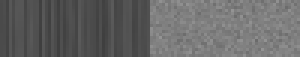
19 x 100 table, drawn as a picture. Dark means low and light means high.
The table splits into one row of 2 panels. Panel 1,1: low, streaked downward, faint in contrast. Panel 1,2: middling, fine-grained, faint in contrast.
